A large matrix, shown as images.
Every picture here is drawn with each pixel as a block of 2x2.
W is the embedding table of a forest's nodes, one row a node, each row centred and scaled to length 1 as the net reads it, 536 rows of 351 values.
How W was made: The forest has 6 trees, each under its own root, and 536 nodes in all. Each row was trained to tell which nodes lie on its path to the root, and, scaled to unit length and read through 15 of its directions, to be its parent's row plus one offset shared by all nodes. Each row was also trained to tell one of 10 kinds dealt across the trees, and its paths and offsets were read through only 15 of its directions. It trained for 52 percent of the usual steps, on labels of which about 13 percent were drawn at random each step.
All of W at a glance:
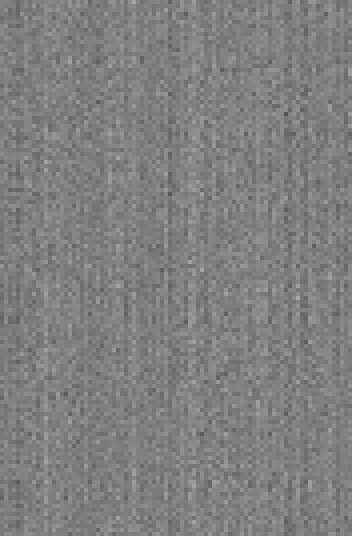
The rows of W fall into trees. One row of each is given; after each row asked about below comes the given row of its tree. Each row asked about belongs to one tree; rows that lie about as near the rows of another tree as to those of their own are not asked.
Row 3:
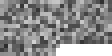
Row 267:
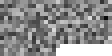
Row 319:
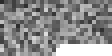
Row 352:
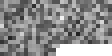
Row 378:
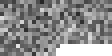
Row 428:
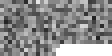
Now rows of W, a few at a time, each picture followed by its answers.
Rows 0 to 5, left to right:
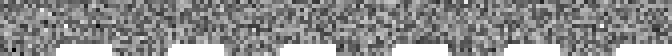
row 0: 319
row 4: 378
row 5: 319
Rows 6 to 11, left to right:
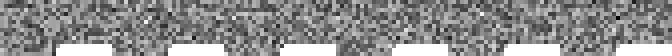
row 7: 3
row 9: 378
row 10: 319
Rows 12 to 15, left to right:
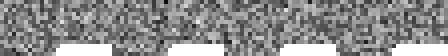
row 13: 319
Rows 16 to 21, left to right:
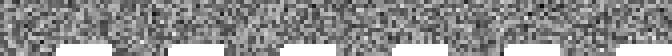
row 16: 267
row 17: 3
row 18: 352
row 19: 319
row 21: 267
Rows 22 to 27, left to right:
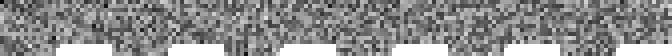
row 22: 319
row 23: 3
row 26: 319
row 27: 267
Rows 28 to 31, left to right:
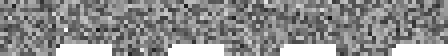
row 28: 319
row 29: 428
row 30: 3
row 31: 319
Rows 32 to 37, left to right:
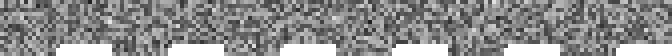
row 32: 319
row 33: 3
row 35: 378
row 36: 428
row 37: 352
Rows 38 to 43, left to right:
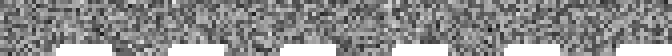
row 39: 319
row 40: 378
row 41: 3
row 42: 352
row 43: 319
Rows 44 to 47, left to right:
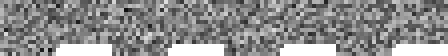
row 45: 3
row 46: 3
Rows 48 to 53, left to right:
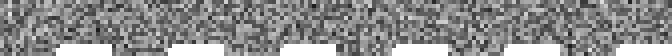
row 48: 428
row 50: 352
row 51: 319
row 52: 3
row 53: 352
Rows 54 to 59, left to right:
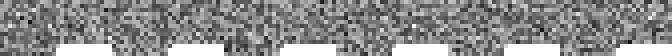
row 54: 267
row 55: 319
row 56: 3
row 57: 352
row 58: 3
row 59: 319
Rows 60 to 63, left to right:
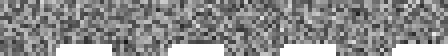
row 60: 3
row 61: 3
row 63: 352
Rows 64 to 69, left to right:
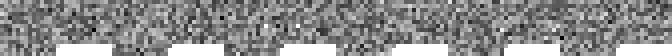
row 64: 352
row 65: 352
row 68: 352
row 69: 319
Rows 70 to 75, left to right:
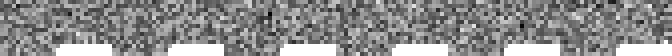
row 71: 319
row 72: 267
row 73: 352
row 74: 352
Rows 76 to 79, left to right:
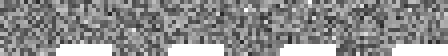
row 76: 319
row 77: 352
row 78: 267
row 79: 428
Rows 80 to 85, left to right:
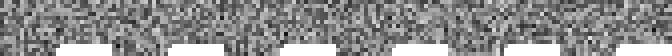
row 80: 267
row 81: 352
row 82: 319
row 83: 319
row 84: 3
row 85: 319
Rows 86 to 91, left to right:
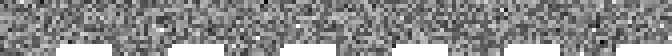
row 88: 319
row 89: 319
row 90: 428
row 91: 267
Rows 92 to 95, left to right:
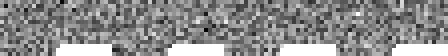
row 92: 319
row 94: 319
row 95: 319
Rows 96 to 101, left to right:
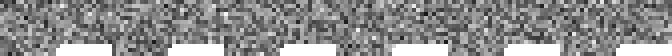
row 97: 267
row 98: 319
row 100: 352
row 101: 352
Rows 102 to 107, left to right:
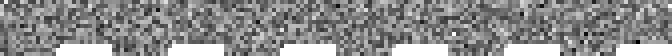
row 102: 319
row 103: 3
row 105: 267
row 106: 3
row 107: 267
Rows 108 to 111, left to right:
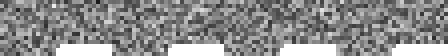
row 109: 3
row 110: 319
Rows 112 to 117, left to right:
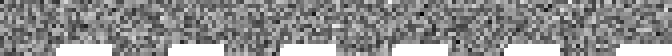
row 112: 319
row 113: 352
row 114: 267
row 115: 3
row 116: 428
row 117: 428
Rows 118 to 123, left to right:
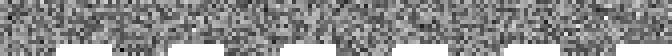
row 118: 352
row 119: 428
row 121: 319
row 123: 3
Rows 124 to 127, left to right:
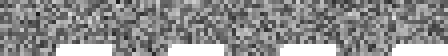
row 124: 267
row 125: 428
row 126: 352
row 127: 319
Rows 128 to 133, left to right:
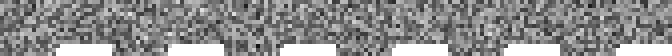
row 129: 3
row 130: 3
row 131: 319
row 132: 319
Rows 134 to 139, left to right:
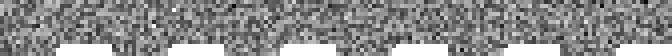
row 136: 319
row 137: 319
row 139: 319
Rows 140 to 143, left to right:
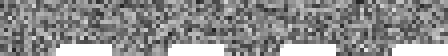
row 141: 319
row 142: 3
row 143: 352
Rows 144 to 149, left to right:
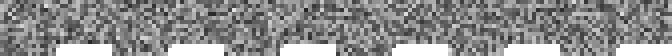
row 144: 3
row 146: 352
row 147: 352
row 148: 378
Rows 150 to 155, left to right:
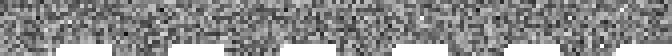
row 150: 378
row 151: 267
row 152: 428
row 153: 428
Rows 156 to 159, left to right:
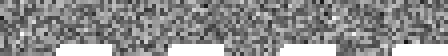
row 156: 428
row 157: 3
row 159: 3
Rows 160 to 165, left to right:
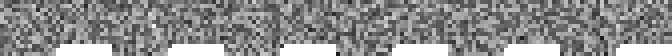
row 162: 319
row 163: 267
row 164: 378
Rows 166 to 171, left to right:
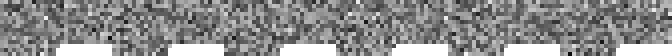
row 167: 3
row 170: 3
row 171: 267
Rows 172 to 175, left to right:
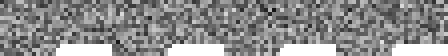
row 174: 319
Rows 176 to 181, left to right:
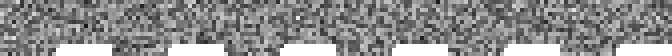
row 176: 319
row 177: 3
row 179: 3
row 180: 319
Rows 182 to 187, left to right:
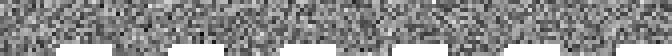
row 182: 3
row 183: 3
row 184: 428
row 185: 3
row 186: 319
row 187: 3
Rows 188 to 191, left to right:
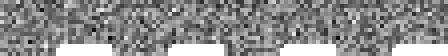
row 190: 378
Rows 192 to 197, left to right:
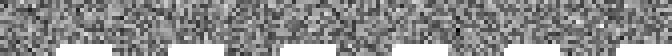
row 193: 3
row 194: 3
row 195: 428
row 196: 352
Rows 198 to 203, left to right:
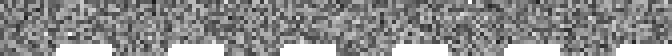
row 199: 319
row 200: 352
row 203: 428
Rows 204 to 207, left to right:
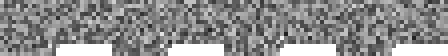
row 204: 3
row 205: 3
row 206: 319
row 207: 428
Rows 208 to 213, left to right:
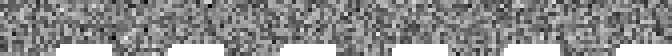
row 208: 319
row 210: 319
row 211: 3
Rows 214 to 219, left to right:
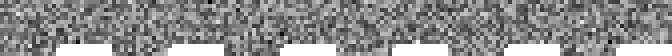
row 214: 267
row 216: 267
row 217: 3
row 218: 319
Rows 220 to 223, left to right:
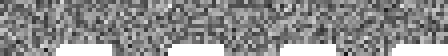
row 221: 3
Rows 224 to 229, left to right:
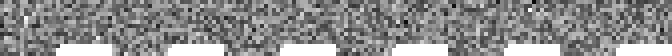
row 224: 267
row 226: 3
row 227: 378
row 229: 378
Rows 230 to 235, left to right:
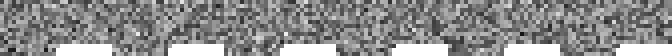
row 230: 319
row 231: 352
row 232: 3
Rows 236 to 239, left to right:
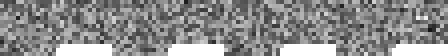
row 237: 378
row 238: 3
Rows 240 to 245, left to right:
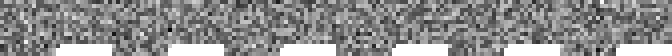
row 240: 319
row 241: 428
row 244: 3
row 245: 3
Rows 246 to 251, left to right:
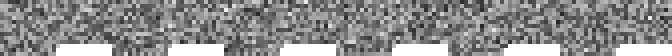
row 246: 3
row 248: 428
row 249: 352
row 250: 319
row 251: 267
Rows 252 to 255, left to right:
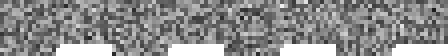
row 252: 267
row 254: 428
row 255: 319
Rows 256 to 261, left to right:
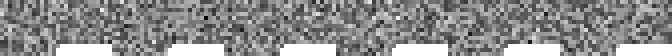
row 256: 3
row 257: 319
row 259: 352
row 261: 3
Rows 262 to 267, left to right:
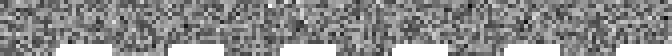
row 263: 3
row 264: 3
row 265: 352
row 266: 352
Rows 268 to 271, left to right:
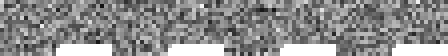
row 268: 3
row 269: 319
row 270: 428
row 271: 3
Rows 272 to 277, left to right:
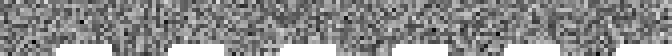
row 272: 319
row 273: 267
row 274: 378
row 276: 267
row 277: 267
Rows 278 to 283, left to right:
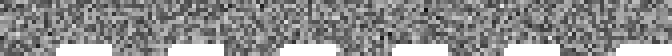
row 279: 378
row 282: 319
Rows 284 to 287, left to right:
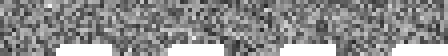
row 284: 3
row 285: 319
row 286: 319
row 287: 319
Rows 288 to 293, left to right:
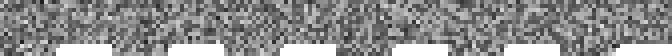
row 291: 428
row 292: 3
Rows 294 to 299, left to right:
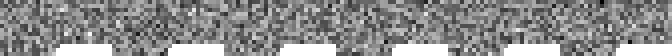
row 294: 378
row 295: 267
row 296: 319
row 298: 319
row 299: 319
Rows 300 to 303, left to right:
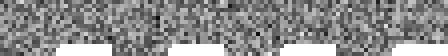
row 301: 267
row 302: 319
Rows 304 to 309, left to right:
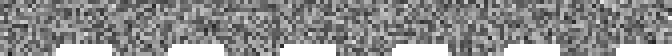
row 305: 319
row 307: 352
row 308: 378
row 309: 3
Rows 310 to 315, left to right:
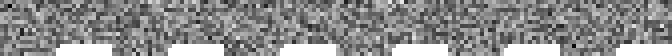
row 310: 319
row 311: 428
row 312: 319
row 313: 3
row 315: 319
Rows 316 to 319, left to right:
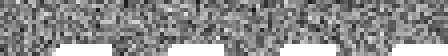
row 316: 319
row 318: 319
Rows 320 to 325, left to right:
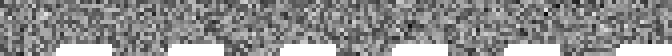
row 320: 319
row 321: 319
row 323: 319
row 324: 352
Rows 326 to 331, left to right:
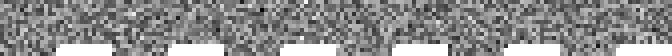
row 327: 267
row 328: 3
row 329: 352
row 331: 319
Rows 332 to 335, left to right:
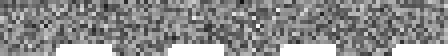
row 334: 3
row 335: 267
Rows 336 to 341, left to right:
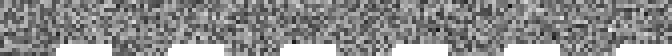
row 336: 267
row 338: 352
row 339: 319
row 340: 3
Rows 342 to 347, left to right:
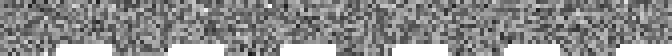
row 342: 319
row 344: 352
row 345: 3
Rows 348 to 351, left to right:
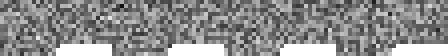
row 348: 319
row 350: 378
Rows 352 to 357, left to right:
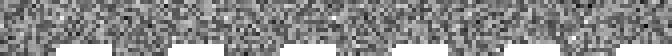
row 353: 267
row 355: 378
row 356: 267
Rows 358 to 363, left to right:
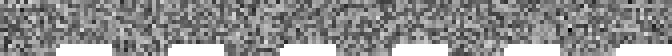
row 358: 428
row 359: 3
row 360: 378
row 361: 319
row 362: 378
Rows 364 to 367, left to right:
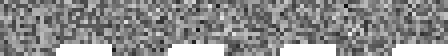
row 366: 3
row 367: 3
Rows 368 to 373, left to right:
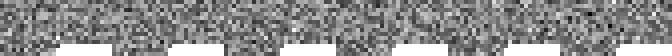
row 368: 319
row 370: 267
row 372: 3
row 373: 3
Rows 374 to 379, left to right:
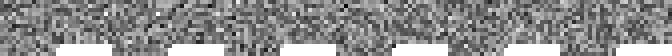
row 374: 319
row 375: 3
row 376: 352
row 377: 352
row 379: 352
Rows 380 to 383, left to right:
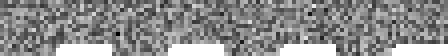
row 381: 378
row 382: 319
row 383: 319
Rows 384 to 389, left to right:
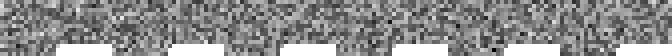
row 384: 3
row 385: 319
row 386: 352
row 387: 267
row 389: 267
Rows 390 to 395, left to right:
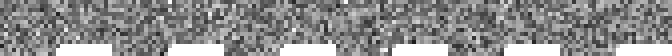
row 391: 267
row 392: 378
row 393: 267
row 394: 3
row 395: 267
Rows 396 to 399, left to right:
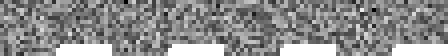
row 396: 378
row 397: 319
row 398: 352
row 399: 3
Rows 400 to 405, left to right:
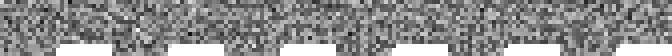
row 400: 3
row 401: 3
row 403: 319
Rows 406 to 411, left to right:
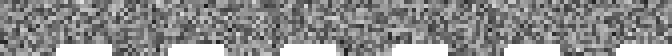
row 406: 3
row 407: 3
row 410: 3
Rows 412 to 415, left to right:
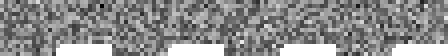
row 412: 428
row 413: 319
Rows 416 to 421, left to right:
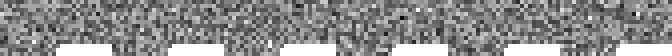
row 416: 3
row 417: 319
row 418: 378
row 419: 267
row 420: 3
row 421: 3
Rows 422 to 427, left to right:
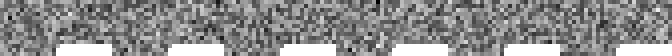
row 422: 352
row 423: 319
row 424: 267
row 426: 3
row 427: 352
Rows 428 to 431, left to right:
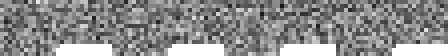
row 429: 319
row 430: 378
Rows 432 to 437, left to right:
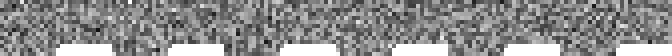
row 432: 319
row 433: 378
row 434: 267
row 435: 378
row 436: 319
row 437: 3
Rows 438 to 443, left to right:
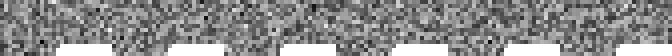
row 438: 267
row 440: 352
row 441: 319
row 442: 267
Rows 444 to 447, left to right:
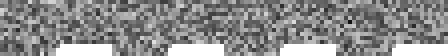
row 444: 3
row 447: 352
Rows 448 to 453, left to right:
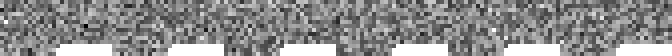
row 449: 378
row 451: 267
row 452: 378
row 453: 319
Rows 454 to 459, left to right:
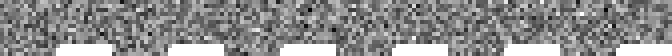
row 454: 267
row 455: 3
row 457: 3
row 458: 267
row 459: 267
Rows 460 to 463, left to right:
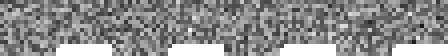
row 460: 378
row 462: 319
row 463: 267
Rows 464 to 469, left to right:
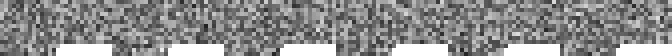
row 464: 3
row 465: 3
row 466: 267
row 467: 267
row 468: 319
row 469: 267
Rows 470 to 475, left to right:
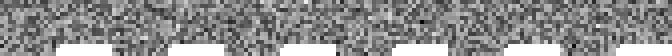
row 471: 3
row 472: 428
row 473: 352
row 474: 378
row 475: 378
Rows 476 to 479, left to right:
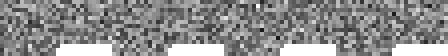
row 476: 267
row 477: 319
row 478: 378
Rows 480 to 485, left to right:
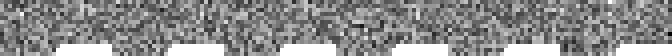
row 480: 319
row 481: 319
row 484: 378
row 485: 3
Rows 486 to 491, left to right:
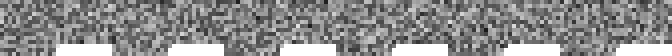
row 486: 319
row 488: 267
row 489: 3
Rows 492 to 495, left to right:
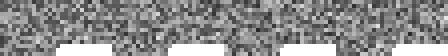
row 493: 319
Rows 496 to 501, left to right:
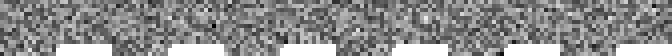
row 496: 3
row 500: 267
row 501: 3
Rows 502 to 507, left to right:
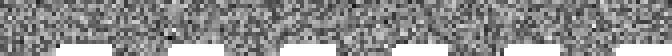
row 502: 319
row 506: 352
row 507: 352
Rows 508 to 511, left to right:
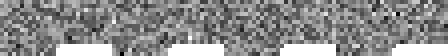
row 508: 3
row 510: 267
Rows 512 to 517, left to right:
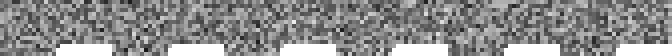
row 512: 378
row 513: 3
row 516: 3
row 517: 267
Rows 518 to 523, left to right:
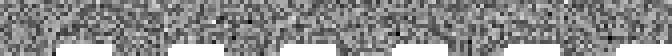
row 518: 352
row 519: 352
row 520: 428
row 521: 319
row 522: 319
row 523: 319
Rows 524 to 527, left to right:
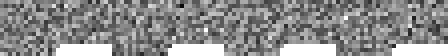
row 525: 267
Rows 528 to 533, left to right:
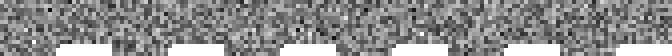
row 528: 352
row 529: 3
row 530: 319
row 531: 319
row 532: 428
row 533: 267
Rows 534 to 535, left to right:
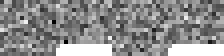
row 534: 267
